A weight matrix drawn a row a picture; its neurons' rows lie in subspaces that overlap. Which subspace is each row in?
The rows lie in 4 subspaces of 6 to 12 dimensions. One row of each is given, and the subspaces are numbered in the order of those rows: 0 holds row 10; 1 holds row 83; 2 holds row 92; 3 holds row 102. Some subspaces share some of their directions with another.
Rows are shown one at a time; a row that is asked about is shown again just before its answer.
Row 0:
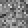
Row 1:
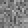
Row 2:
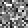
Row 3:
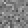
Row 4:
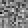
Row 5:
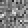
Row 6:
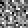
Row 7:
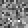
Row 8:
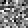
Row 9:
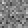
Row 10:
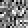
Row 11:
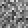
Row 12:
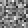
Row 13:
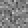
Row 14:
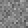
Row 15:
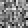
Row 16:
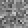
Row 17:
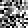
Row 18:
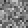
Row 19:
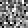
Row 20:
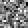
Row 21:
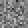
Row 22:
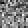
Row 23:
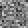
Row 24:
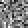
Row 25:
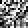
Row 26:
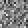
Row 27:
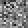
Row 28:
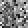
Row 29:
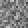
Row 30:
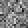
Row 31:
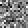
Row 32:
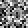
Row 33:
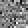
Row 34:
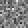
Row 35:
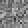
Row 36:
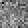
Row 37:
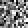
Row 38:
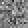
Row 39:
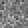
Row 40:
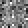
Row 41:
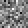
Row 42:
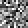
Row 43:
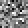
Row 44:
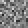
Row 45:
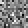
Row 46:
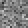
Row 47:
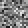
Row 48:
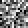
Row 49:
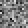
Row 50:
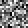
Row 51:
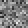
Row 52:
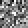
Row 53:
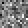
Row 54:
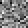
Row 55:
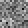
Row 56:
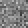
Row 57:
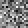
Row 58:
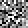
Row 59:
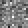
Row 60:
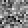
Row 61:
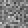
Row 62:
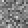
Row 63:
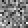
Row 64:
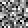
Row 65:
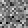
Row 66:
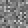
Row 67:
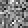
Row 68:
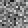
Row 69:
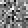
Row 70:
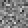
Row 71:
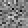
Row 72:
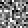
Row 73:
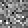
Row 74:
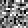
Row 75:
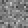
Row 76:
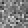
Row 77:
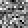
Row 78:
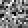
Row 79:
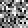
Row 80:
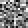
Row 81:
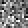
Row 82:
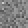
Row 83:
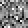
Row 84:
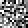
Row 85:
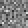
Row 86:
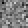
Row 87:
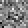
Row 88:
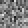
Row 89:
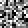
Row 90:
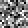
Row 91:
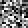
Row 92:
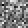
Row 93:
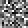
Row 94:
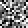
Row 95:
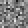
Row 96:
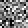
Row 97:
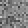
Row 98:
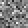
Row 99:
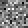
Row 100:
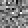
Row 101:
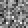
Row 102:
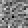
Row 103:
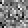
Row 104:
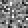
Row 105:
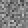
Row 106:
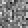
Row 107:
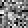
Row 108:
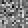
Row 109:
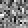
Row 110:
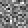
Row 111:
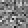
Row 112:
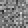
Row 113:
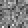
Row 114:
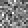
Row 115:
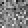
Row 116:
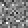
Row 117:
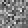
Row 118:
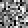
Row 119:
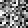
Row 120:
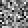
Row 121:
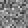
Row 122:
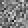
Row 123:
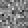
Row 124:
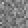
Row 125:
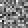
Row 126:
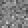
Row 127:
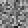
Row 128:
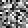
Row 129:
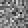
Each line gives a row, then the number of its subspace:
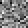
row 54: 3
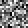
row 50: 2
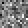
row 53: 1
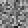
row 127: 1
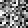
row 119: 2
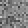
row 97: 1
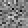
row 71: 0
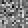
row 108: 1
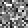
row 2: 1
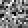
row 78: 3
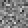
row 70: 1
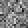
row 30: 1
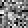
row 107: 1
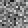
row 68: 1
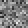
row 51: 1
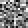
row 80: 1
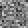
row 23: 1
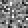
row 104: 2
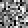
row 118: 1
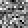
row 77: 2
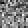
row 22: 2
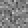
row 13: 2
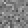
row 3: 1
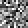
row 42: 1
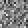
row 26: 2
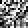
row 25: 1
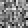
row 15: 3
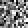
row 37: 1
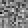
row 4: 1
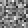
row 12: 1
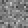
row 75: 2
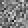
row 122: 2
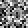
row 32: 3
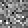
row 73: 3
